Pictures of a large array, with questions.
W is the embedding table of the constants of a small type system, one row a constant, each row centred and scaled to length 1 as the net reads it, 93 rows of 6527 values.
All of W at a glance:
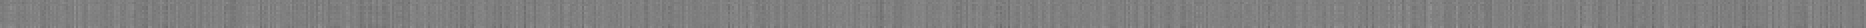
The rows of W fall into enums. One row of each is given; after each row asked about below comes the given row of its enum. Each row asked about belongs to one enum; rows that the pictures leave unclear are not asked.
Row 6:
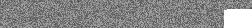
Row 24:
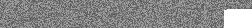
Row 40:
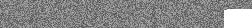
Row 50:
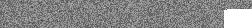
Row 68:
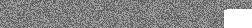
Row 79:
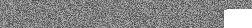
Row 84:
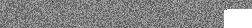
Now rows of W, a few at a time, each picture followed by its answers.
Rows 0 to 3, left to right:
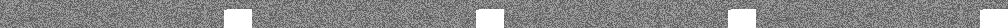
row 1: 68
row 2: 40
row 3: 24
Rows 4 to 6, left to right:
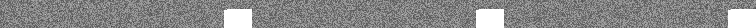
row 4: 50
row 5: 68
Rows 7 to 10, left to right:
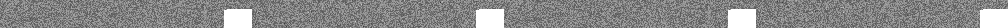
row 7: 24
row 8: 50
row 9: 24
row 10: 50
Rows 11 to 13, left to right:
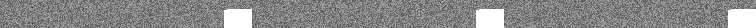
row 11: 50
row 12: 50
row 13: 6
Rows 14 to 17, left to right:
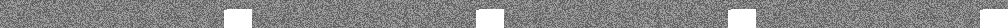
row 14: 68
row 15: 40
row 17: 68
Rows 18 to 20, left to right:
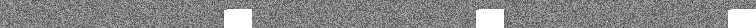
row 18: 79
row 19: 68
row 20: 50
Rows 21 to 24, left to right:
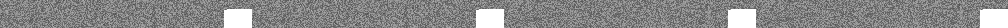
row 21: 40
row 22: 40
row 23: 24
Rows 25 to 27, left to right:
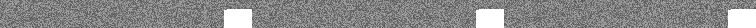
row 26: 68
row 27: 6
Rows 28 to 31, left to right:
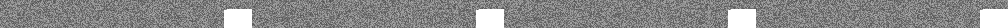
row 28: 68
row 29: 6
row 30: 24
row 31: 68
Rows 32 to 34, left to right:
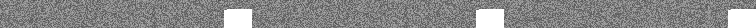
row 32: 40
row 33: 40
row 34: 24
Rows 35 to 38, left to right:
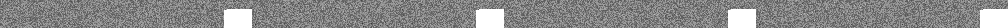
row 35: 6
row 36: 50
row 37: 68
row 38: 50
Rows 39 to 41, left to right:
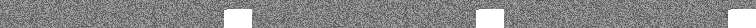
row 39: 40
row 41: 79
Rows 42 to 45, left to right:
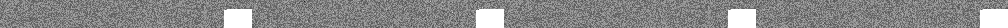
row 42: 24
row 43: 84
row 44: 24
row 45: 6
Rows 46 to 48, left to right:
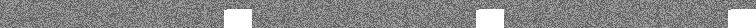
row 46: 24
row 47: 40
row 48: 40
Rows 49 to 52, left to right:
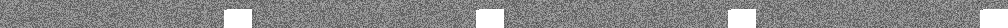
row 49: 24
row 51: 50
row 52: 84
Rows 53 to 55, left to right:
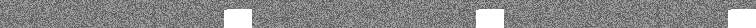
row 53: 40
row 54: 6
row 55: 40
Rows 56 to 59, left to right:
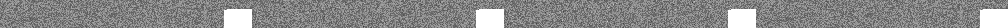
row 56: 24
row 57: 50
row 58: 50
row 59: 24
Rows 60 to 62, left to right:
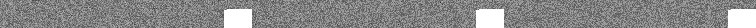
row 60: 79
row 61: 50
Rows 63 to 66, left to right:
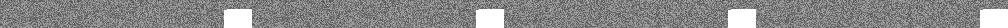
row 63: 6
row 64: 6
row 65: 40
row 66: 40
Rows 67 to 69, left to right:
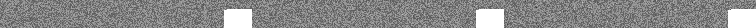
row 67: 24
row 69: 50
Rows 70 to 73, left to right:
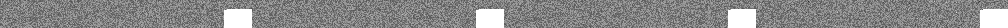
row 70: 6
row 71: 68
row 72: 24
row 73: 84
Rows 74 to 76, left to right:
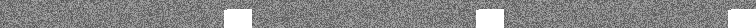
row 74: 50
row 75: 6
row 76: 50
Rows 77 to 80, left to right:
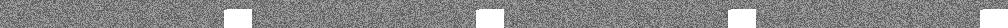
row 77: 68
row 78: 50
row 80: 40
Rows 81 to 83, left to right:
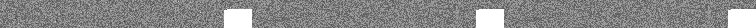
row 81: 84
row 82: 24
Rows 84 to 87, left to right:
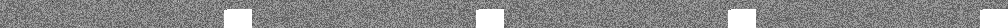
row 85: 6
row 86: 84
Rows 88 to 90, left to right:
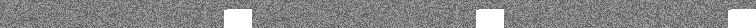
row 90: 40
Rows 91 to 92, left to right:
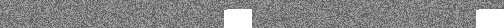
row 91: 40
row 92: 24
